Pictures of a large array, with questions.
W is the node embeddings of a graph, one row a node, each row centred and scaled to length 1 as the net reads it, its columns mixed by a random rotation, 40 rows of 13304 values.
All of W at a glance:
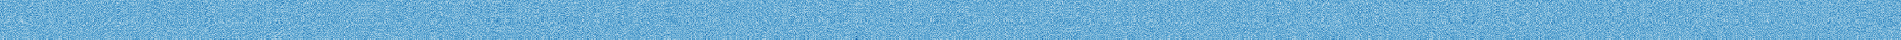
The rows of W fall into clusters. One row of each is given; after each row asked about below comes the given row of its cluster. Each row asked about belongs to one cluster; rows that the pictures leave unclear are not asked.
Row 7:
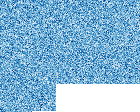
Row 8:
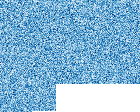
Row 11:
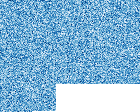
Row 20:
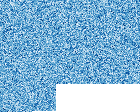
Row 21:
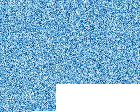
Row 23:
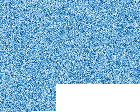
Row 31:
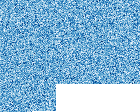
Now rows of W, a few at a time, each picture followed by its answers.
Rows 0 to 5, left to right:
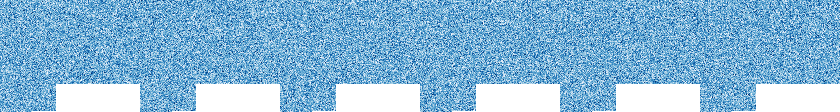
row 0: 23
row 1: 7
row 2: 8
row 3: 8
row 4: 31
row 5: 21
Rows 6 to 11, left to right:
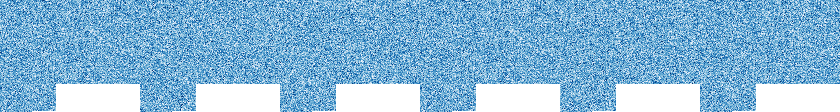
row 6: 11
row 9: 11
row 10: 31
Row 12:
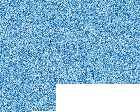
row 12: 11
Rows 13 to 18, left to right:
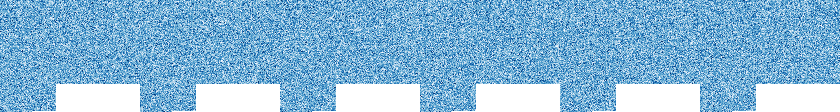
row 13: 7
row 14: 8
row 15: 7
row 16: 21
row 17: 31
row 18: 11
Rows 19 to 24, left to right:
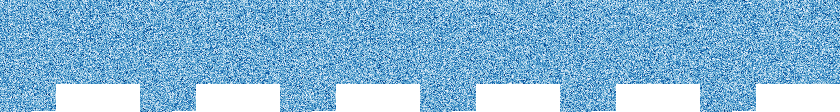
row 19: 21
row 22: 23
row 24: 11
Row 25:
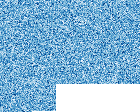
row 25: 8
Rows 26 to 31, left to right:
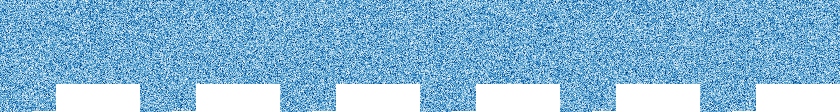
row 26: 21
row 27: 7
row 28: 31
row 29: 23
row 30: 7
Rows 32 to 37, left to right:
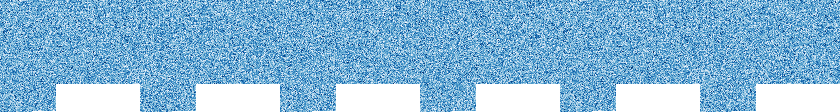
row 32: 20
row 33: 23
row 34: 11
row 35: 21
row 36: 20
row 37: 23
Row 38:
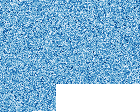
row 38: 20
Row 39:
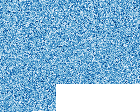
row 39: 20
